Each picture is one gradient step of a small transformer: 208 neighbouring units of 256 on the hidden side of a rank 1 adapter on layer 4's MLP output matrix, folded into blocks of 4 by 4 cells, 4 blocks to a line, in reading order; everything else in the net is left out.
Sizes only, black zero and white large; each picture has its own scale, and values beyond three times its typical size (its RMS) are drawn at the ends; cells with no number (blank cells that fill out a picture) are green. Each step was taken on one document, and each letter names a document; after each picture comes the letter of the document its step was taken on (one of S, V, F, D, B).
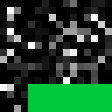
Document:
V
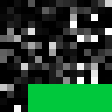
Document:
V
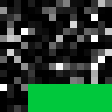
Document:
V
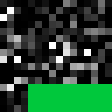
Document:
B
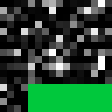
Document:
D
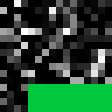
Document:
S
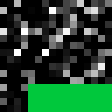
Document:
S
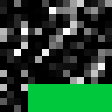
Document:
S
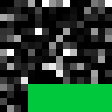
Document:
D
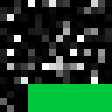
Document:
D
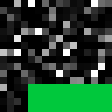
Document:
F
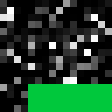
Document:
B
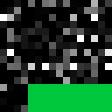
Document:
V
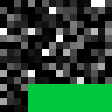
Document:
S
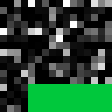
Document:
F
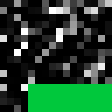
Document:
S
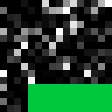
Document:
S
